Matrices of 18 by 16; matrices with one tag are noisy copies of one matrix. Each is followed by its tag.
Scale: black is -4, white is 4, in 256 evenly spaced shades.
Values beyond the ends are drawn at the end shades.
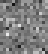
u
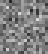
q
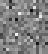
q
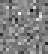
q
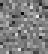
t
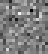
q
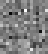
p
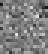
t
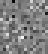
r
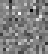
q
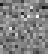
t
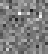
q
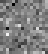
u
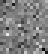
u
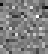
t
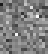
t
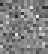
t
